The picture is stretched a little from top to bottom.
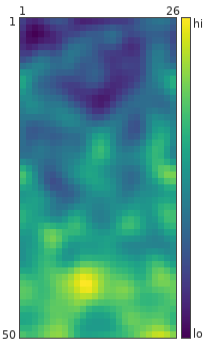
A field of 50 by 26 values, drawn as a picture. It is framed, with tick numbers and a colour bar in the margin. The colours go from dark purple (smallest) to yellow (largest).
There are no regular stripes. There are no lone odd cells. Values rise toward the bottom. The field is mottled with small blotches.
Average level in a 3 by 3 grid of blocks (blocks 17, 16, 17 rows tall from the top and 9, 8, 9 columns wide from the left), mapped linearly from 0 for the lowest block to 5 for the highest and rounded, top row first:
1 0 1 / 2 3 3 / 5 5 5
